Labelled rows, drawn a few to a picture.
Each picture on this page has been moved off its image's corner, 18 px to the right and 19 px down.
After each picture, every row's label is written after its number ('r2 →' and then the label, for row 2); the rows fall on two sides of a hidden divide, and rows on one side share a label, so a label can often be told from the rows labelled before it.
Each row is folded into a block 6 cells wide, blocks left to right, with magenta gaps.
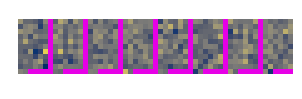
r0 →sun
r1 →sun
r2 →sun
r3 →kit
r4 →sun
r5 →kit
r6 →sun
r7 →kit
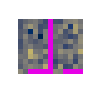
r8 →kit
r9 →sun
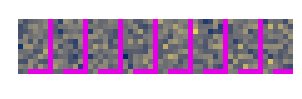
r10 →sun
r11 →sun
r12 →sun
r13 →sun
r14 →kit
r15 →sun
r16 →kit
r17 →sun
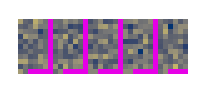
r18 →kit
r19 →sun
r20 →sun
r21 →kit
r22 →kit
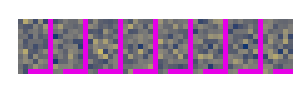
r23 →kit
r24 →sun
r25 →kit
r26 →sun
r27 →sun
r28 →sun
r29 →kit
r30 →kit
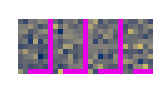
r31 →sun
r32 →sun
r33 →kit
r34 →kit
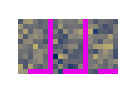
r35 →sun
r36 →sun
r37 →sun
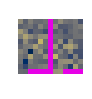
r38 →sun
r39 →sun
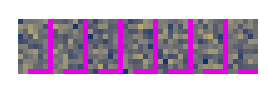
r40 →sun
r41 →sun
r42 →sun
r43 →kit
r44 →sun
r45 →kit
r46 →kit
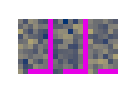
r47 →kit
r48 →kit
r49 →kit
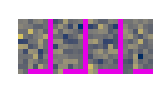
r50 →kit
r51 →sun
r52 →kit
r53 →sun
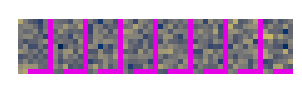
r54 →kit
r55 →sun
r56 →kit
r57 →kit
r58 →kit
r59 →kit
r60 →kit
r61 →sun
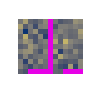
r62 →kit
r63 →kit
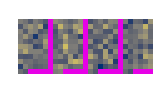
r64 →kit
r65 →kit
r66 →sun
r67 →kit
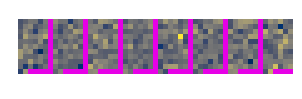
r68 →sun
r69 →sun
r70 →sun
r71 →sun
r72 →kit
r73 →sun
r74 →sun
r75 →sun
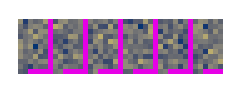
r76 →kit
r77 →sun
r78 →kit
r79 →sun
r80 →sun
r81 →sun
